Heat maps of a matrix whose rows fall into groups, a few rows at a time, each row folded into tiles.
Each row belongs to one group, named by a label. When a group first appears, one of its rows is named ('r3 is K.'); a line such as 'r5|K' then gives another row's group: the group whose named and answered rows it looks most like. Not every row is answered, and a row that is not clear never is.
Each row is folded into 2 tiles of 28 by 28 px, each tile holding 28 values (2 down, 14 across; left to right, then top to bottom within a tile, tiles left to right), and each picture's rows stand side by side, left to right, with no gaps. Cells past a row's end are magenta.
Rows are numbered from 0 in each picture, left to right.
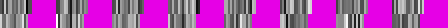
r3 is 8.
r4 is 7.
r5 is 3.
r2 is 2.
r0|2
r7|3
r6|7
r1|2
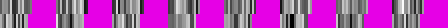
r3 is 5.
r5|3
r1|8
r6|3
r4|2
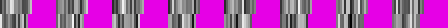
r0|3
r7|2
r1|7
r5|3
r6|7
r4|3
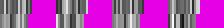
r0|2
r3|7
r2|2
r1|3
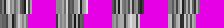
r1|7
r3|7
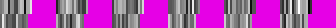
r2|3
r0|7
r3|5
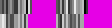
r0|2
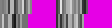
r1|5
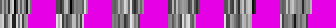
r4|8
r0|7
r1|2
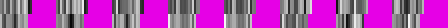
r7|7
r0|8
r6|3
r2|8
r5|7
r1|8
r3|2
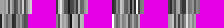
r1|7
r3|2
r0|7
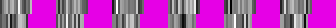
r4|8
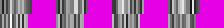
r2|5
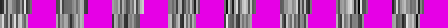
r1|8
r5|5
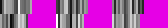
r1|2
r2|2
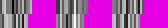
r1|2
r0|7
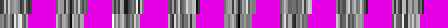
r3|8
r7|8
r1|7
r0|5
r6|8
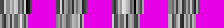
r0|5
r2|5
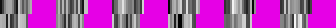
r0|3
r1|7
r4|5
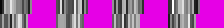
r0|5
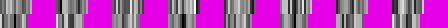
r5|7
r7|3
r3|8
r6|3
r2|2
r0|3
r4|5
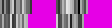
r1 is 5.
